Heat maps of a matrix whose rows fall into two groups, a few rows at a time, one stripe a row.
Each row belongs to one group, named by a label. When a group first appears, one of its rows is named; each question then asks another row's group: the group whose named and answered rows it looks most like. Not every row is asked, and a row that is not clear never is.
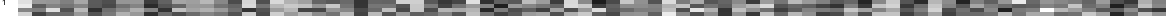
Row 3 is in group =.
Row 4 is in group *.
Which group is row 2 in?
*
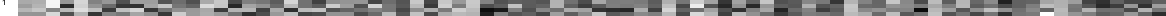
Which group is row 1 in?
=
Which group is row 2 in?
=
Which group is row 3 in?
*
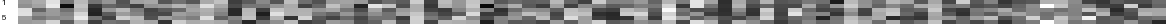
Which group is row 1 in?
=
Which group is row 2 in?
=
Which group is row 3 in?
*
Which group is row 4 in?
*
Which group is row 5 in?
*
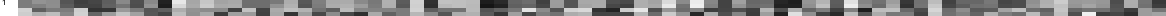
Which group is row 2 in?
=
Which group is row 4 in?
*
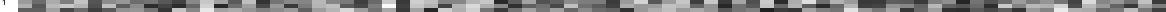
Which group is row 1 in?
*
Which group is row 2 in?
*
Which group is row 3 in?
=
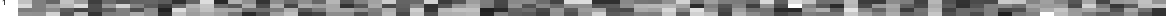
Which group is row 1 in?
*
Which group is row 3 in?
=
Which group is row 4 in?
=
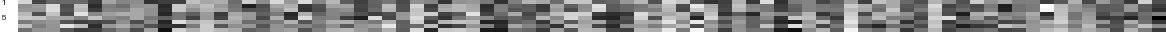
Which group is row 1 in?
*
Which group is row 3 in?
=
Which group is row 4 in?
*
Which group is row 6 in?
=
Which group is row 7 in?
*
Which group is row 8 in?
=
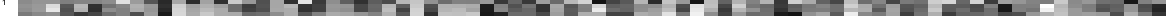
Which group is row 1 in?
*
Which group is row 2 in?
=
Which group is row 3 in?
=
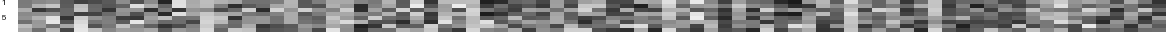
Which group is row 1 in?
=
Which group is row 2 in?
=
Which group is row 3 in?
*
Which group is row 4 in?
=
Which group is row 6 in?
=
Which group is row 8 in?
*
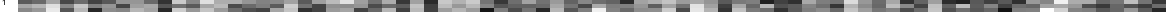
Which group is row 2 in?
=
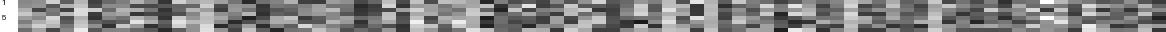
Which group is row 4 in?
*
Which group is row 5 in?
=
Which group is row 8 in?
*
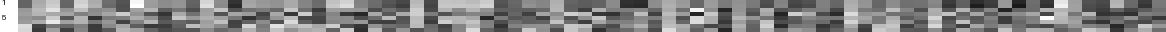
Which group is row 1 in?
=
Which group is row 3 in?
=
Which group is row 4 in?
*
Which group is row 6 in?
=
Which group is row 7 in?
*
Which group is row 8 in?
*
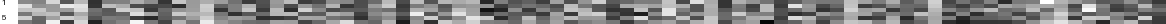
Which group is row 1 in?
=
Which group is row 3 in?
*
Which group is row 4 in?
=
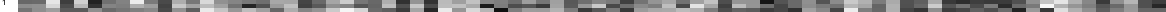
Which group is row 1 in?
=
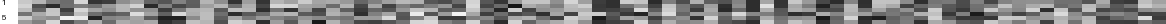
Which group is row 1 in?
*
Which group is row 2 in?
*
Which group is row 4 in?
=
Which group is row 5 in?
*
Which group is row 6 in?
*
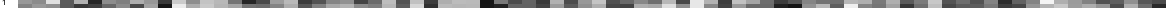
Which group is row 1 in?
=
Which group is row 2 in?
=
